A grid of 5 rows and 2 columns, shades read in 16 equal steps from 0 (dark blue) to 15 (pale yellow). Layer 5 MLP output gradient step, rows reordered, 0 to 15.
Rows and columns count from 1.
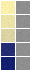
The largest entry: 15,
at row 1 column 1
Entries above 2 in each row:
2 2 2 1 1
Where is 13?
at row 3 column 1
